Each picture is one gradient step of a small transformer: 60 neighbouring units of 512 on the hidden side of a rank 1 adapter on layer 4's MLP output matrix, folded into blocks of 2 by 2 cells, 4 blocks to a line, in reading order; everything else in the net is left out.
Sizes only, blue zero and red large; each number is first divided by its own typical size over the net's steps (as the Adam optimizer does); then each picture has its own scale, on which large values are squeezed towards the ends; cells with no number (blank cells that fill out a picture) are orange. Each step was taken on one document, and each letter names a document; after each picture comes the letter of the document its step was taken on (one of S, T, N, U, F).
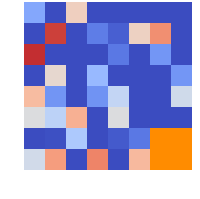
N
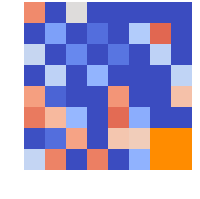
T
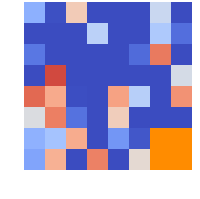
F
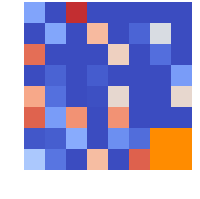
N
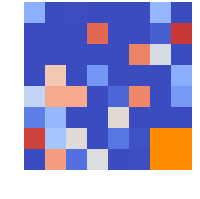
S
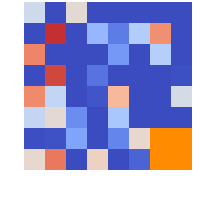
N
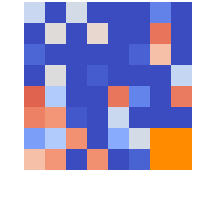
T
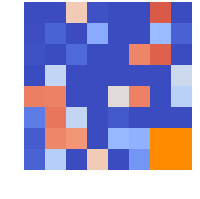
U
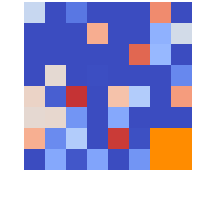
S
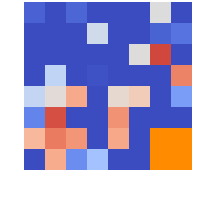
S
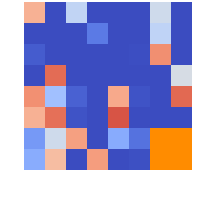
F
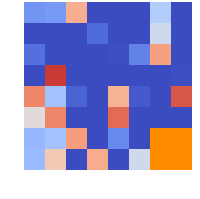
F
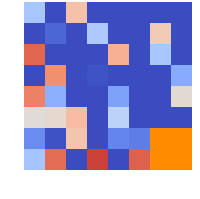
N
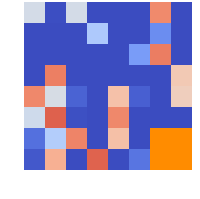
F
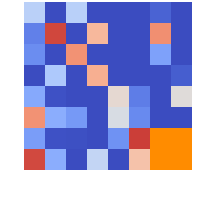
T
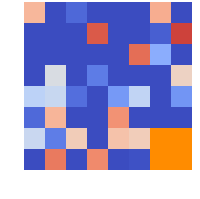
S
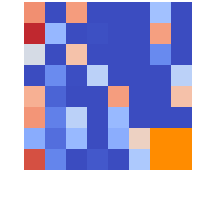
T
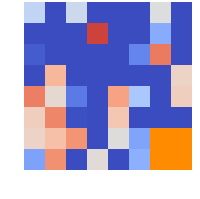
F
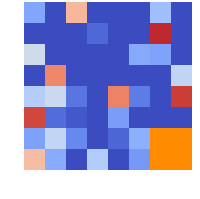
F
